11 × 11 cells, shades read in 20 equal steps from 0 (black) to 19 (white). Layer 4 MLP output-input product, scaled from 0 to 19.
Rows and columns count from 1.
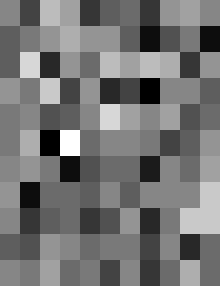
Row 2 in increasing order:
1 1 6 7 7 9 9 11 11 11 13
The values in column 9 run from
5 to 13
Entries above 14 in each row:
0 0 1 1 1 1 0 1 2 0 0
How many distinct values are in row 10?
8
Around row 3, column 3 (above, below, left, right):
11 15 16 11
